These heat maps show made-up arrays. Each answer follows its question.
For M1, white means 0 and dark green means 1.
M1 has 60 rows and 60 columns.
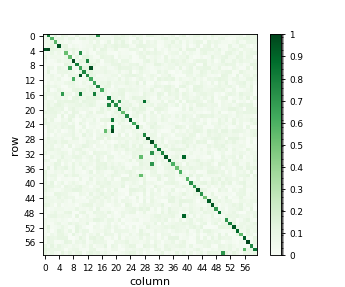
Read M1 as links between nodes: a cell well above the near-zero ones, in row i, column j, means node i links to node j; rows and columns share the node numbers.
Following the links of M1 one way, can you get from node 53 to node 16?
no
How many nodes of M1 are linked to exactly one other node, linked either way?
0
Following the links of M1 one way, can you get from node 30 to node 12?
no
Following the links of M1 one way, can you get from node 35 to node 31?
yes
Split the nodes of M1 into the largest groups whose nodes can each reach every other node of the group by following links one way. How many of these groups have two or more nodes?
6
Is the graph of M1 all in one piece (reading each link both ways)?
no
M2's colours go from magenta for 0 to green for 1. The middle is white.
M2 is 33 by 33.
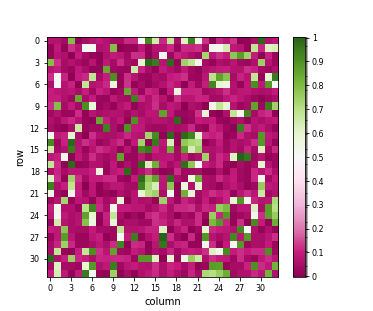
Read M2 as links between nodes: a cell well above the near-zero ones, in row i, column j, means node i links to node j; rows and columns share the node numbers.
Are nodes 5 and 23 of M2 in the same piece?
yes
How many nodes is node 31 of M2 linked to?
8
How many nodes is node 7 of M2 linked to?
2
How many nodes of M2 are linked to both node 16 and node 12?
1
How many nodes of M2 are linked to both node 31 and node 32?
6
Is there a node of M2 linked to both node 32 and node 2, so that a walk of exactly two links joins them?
yes
